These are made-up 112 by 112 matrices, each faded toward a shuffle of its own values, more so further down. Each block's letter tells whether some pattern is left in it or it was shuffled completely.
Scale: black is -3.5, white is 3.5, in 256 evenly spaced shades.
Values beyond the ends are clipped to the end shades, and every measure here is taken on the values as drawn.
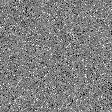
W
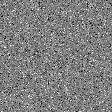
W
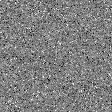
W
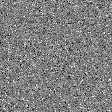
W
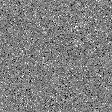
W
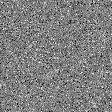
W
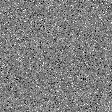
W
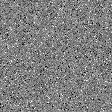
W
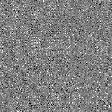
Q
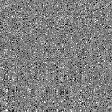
Q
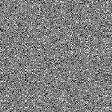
Q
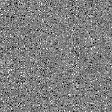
Q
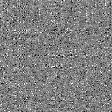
Q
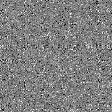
Q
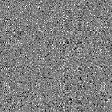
Q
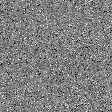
W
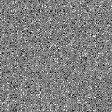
Q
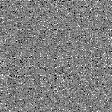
Q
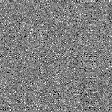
Q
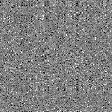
Q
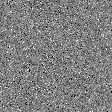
W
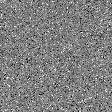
W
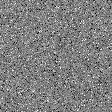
W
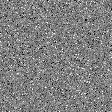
W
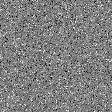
W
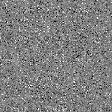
Q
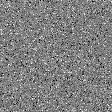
W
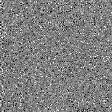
Q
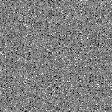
Q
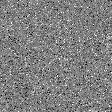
W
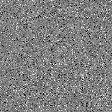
Q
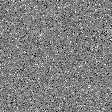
W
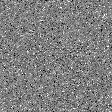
W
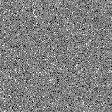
Q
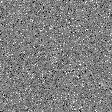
W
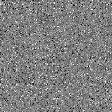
Q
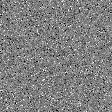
W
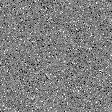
W
